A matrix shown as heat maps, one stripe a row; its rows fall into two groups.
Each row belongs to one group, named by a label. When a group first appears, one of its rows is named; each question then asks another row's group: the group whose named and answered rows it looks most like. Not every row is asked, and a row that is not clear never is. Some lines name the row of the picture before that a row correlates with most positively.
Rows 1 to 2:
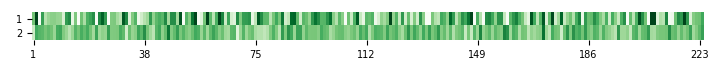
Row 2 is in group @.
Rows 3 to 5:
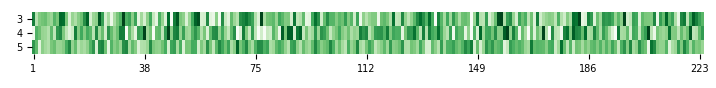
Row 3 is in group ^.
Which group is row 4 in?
@
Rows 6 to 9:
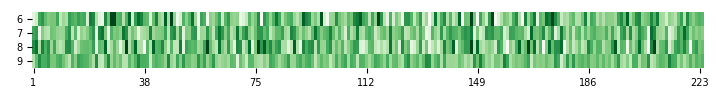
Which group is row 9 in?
@
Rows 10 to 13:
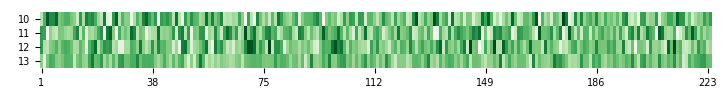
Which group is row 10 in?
@
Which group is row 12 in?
^
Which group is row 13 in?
^
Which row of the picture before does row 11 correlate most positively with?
7
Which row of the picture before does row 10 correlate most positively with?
9
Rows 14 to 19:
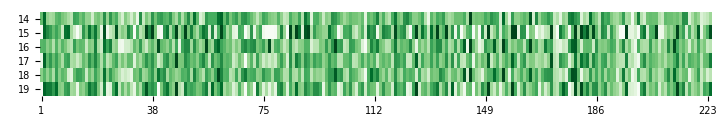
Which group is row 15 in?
@
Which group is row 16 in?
^
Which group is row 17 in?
@
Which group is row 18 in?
^
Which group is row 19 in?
@
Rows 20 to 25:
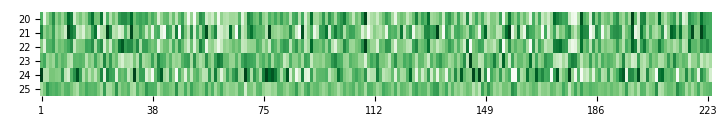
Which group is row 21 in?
^
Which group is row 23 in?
^
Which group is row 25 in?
@
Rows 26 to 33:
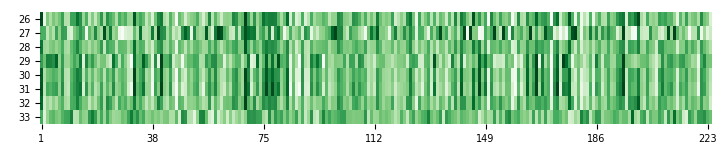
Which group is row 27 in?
^
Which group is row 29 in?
@
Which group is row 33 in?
^
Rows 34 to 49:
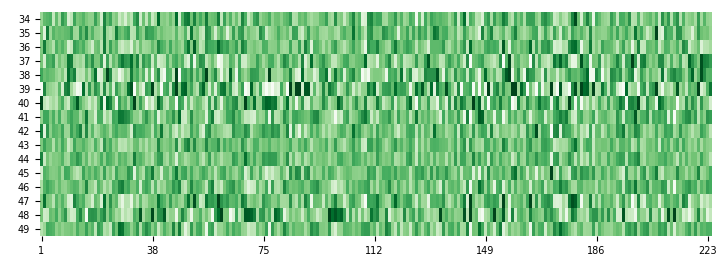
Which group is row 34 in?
^
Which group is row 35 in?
@
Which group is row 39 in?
@
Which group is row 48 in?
^
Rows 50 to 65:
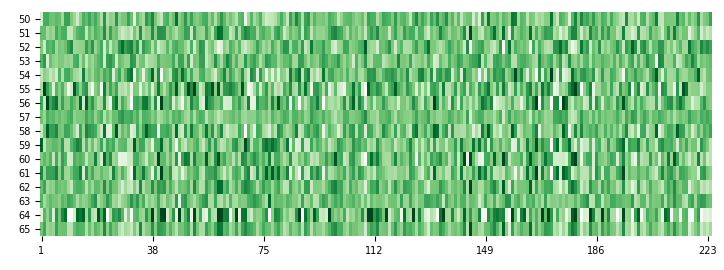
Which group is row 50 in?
@
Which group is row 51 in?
^
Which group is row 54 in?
@
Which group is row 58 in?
@
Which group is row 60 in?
^
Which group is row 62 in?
^
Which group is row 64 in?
^
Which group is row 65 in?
^
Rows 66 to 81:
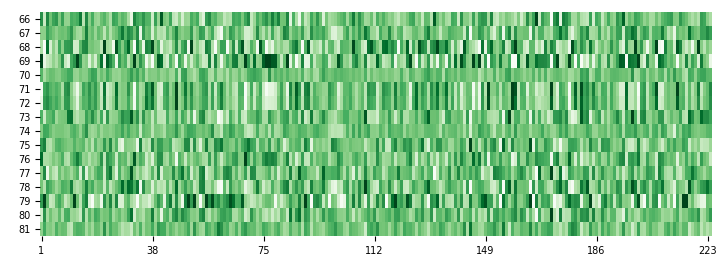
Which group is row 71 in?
@
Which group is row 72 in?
@
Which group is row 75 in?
^
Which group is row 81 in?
^
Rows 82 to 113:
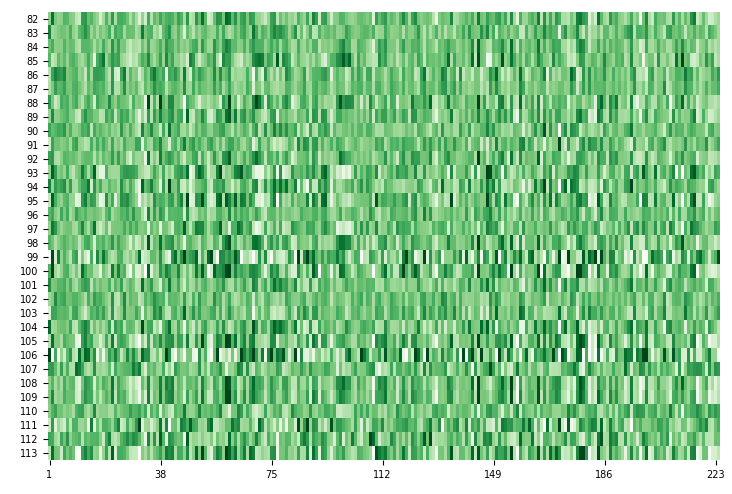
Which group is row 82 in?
^
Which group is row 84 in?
^
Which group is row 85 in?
^
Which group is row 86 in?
@
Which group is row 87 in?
@
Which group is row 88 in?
^
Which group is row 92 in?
^
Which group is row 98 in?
^
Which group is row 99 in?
@
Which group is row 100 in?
^
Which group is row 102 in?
@
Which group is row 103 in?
@
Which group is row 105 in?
^
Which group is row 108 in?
^
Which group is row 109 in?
^
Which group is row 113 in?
^
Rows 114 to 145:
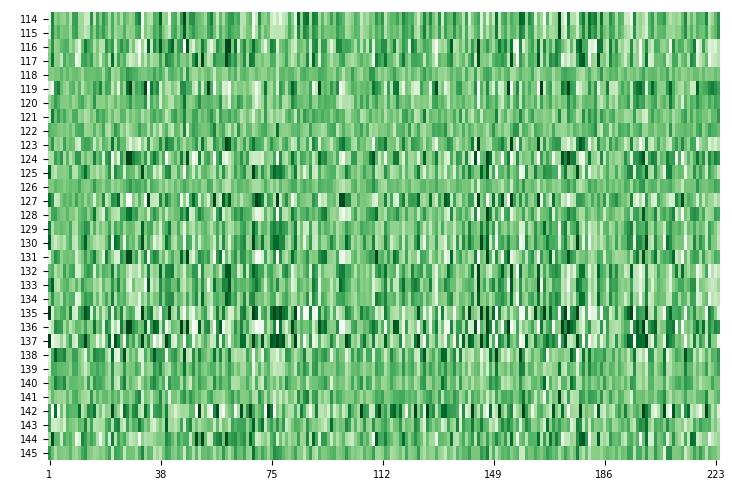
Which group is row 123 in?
^
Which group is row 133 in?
^
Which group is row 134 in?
^
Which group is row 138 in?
@
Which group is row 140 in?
@
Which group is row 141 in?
@
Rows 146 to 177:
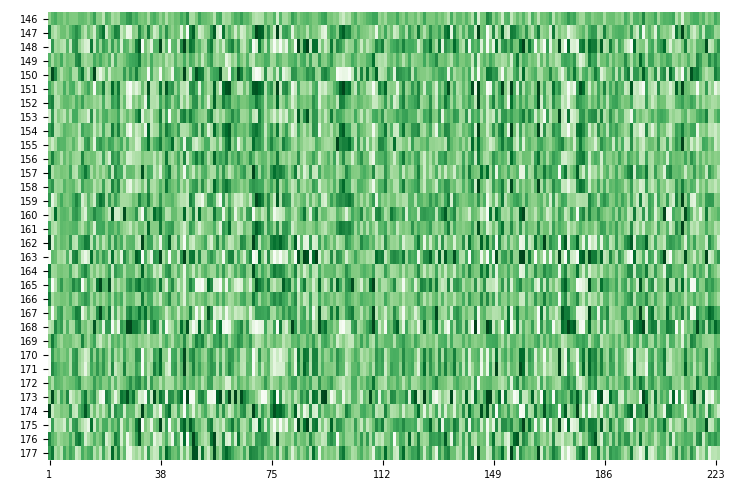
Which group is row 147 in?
^
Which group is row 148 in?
@
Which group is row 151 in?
^
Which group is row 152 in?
^
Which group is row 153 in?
@
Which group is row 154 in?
^
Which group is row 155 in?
^
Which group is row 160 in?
@
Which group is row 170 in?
@
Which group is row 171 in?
@
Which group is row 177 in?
^
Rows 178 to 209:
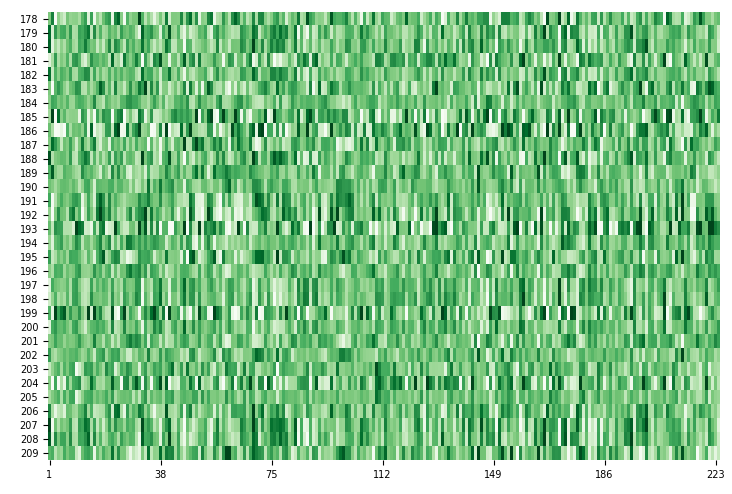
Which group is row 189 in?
^
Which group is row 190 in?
^
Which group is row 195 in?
^
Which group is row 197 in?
@
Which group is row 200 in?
@
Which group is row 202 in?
^
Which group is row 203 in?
^
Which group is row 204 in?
@
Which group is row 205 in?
^
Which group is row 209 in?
^
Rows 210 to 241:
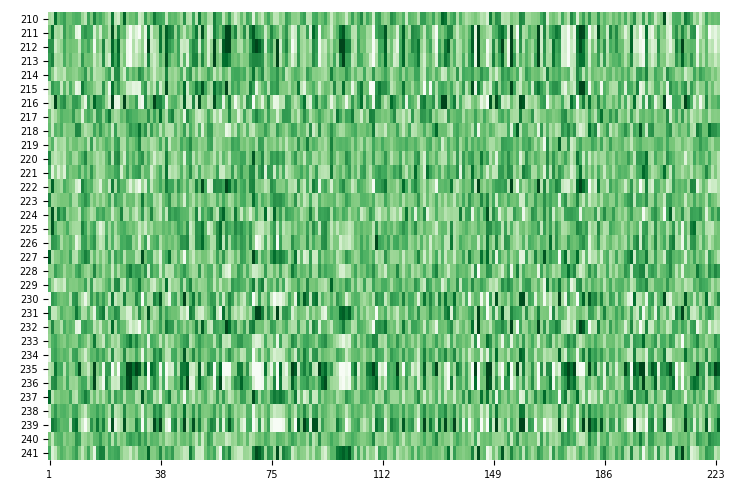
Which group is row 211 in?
^
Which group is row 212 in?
^
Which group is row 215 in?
^
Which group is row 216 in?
@
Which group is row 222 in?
^
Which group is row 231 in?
^
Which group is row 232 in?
^
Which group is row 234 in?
@
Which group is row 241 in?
^
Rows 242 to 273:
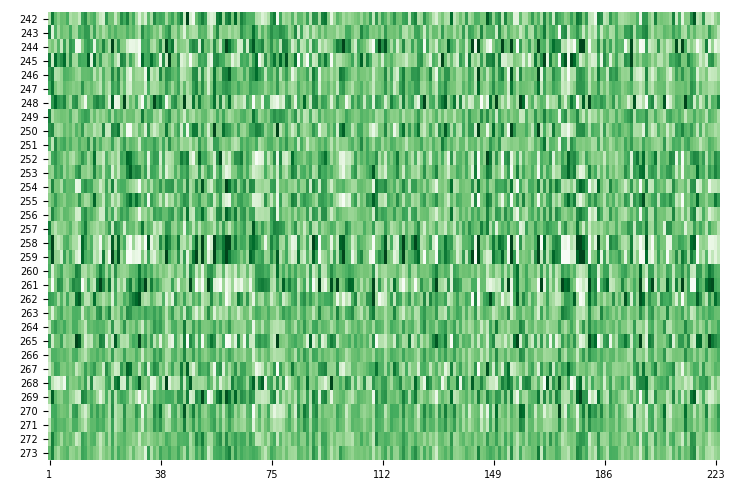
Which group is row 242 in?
^
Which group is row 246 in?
^
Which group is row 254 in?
^
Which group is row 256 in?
^
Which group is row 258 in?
^
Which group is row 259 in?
^
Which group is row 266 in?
@
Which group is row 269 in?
^
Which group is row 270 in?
@
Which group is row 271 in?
@
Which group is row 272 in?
^
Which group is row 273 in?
^
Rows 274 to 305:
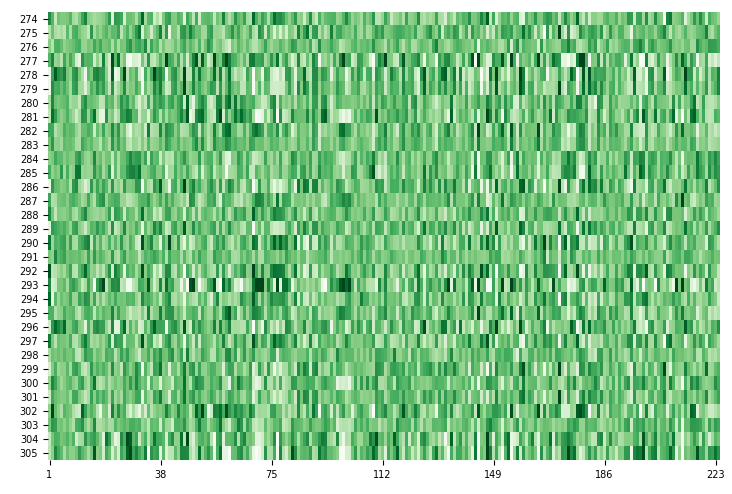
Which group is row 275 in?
@
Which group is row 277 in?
^
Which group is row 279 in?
@
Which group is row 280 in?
^
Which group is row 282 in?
^
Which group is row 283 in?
^
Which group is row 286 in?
@
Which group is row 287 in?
^
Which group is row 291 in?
@
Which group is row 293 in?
^
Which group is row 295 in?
^
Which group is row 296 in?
@
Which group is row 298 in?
^
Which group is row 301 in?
@
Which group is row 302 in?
^
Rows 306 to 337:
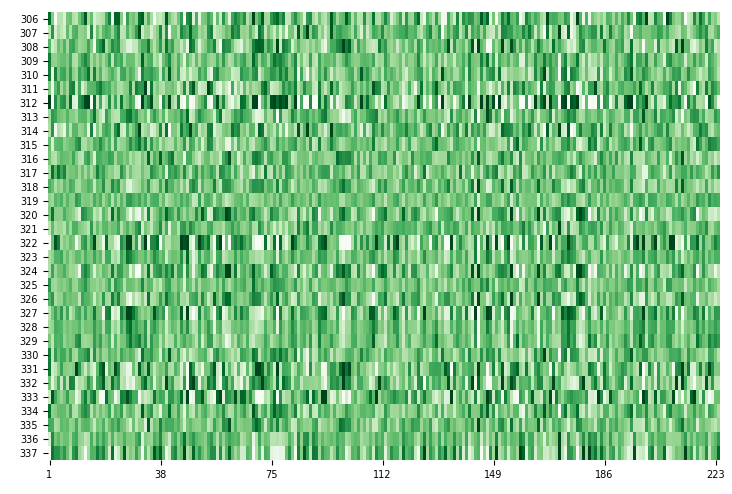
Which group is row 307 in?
@
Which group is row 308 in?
^
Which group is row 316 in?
^
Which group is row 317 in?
@
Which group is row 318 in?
^
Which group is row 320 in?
^
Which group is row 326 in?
^
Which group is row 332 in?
^
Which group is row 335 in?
^
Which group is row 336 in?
@
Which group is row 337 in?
@
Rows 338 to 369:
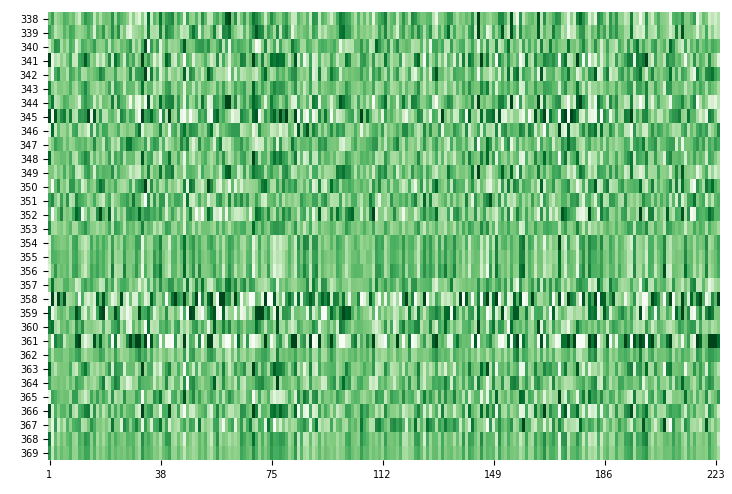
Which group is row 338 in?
^
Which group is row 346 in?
@
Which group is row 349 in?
^
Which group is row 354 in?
@
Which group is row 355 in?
@
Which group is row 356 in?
@
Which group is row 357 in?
^
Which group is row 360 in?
^
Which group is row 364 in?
^
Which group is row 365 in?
@
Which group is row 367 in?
@
